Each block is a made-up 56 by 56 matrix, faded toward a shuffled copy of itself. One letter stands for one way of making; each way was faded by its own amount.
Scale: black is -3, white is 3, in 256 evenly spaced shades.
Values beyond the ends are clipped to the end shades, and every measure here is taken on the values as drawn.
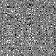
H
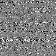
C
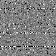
C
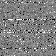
C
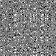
H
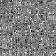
H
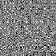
H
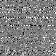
C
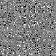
H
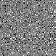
H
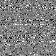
C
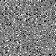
H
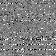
C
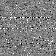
C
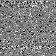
C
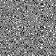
H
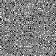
H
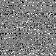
C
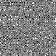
H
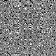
H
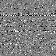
C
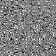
H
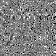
H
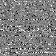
C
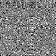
H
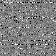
C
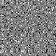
H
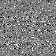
C
